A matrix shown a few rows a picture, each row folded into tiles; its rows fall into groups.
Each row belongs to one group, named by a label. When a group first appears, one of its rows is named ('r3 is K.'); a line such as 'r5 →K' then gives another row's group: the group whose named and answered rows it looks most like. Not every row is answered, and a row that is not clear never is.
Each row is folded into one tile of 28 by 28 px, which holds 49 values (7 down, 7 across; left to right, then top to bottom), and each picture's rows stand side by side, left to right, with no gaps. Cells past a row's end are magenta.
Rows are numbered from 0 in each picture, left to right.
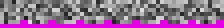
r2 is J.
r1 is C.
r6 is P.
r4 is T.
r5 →J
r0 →C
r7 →C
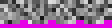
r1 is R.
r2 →J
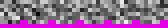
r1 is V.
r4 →T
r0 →C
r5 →P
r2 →V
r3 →C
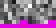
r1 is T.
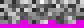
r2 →T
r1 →P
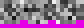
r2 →R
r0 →R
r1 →P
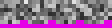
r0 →P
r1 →C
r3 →T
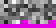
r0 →P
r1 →P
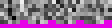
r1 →P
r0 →V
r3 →T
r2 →T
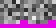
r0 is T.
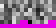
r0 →T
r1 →J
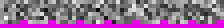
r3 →P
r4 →V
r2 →C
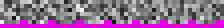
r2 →V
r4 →J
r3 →T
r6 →C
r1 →V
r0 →R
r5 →V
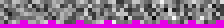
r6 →R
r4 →R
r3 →J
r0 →V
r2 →R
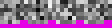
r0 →P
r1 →V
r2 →R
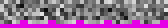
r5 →C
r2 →J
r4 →V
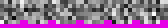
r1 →P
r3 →T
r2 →R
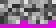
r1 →P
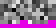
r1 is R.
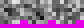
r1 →V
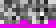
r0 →R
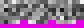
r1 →R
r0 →P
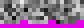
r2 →V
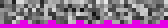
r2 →T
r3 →V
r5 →T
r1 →C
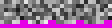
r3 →T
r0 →P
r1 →C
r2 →J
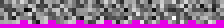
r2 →J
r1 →C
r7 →T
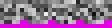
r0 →C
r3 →J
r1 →T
